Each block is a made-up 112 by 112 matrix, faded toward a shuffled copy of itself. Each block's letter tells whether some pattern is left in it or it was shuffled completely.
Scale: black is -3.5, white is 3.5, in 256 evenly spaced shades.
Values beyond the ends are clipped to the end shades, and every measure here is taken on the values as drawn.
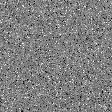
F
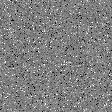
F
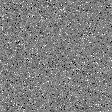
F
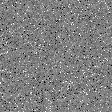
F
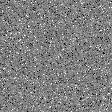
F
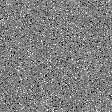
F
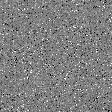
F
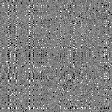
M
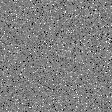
F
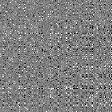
M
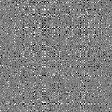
M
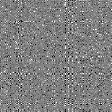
M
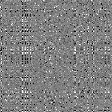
M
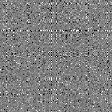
M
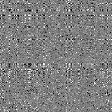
M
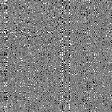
M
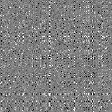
M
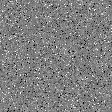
F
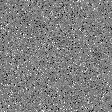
F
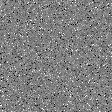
F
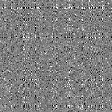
M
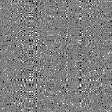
M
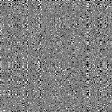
M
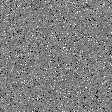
F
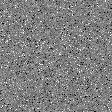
F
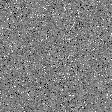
F
